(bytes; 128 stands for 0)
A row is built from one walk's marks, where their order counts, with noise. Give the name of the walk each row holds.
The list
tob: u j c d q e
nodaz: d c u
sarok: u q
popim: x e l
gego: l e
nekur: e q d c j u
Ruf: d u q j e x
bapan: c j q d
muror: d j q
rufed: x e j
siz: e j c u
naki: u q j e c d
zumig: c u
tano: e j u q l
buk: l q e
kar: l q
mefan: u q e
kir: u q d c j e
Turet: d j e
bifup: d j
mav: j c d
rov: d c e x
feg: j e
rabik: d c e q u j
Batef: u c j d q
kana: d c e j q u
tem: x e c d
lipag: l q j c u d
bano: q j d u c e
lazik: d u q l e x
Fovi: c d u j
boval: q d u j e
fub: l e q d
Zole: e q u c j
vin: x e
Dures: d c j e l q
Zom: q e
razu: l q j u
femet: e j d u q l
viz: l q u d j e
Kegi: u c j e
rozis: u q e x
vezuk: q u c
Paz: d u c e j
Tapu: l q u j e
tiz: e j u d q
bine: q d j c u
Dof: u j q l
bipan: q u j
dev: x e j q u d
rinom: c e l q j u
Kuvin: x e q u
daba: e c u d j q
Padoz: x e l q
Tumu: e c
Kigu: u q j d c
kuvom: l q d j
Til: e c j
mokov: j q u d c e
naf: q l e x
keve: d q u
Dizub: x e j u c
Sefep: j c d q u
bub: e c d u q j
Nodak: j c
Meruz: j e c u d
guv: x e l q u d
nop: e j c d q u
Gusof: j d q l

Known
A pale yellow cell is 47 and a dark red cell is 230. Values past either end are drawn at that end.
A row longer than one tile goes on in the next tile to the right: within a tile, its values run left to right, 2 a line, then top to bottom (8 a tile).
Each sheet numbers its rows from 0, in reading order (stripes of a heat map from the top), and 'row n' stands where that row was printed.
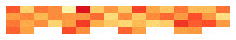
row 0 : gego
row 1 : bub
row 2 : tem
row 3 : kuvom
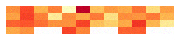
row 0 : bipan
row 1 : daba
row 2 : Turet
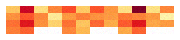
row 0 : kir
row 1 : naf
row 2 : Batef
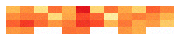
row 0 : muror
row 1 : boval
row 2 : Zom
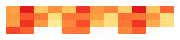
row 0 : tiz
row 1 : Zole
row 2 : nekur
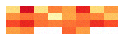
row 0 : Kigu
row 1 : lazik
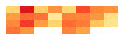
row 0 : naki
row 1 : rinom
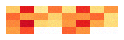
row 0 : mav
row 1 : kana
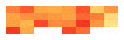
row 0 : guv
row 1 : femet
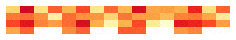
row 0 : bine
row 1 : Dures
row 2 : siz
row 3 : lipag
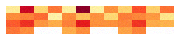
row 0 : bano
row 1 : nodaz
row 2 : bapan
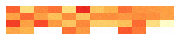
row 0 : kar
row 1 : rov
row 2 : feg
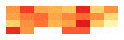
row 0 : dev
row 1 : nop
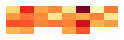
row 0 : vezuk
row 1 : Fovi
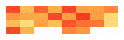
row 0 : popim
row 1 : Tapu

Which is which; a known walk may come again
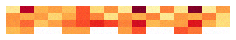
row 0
zumig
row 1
keve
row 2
Fovi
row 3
Paz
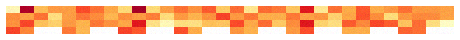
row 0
daba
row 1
rozis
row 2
Meruz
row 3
vin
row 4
buk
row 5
mav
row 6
sarok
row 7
feg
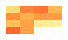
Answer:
Tumu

